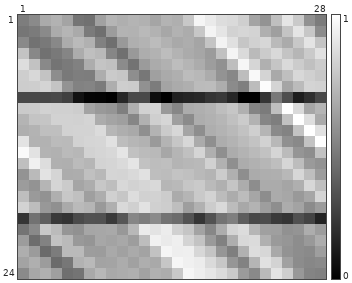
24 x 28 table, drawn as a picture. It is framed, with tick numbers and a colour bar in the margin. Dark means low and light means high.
The top left is the ninth with the lowest average. The values are skewed, with a long tail toward low values. Rows 8 and 19 stand out from the rest.
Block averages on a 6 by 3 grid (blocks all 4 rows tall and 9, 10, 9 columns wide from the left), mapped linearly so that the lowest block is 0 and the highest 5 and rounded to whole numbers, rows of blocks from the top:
1 4 5 | 0 0 2 | 5 3 4 | 5 5 3 | 1 3 1 | 2 5 3
